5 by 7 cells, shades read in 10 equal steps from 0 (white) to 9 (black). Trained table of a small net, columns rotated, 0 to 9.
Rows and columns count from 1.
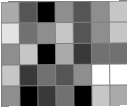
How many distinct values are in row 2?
5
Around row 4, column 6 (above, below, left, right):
5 2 4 0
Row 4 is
2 7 5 6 4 0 0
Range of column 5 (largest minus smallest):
5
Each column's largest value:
4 9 9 6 9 5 5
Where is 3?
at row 1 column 1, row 3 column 4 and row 5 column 7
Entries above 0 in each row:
7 7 7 5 7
